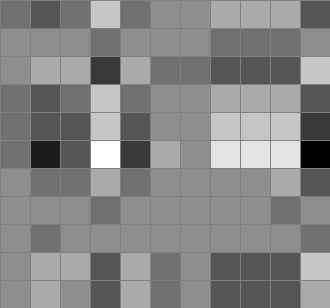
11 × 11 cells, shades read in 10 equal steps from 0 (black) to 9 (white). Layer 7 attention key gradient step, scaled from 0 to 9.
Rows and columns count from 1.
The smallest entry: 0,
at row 6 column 11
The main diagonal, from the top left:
4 5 6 7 3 6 5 5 5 3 6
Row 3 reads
5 6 6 2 6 4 4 3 3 3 7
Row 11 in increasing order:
3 3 3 3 4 5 5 5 6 6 6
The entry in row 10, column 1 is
5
